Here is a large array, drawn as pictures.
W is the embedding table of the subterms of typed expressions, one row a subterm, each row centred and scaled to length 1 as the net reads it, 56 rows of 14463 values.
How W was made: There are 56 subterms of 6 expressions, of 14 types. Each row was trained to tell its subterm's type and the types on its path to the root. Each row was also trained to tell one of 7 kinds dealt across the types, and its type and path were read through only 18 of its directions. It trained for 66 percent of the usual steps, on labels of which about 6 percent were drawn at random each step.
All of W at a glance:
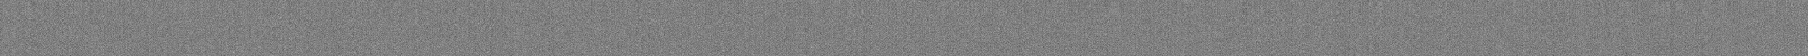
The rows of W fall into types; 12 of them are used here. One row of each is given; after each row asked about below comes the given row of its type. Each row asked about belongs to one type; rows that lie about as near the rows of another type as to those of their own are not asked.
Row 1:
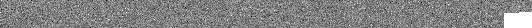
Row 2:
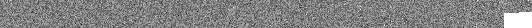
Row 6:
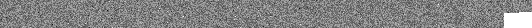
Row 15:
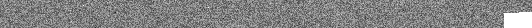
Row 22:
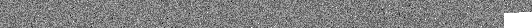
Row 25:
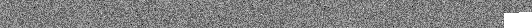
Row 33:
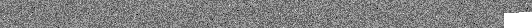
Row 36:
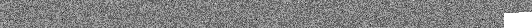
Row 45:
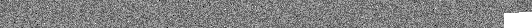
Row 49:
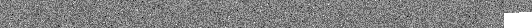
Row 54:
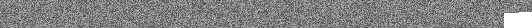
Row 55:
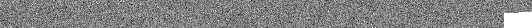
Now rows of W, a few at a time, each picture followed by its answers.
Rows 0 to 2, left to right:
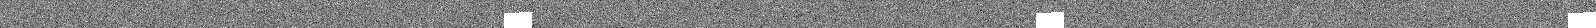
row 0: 49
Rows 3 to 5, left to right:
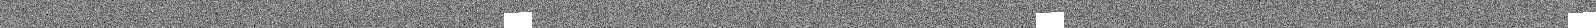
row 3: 36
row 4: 36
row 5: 2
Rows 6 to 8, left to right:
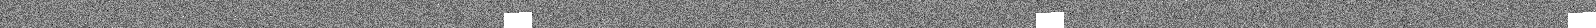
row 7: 54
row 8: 36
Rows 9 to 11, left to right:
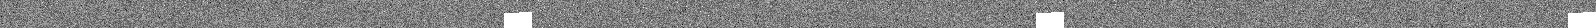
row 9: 2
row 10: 1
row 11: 2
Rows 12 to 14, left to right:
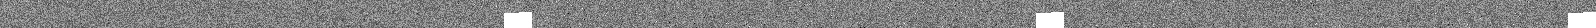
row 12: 1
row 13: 49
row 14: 2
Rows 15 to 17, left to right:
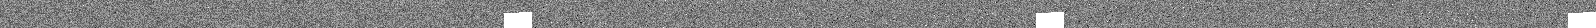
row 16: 15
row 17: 45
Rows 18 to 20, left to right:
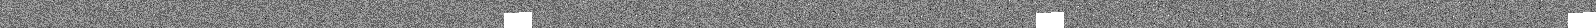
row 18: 22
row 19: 33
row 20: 33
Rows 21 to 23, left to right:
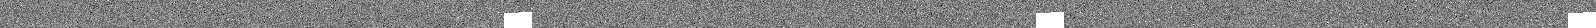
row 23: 1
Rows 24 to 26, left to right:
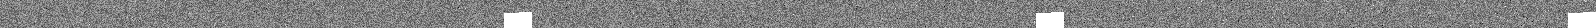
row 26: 45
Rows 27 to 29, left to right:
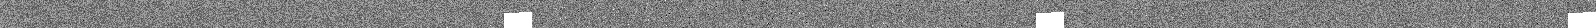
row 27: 49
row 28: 15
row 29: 36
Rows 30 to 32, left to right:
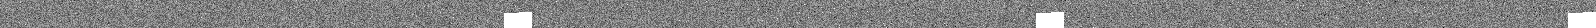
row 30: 54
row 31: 33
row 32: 36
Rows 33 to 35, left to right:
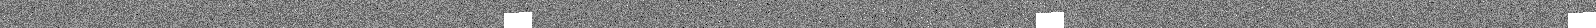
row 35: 49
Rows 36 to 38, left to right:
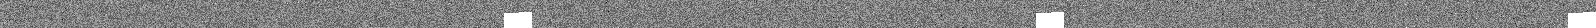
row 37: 49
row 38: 45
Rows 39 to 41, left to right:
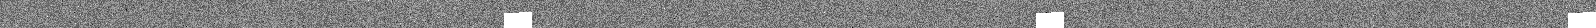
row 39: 2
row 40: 25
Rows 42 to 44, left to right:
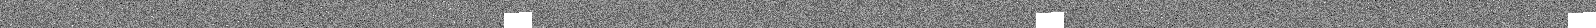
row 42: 33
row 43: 15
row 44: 6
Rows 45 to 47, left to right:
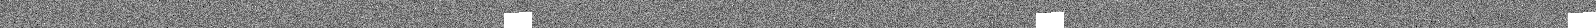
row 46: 15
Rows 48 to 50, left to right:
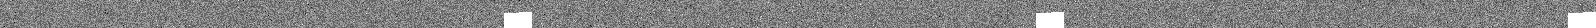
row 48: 22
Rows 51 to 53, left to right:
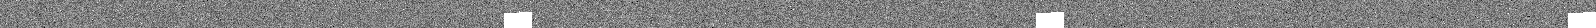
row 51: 15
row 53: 25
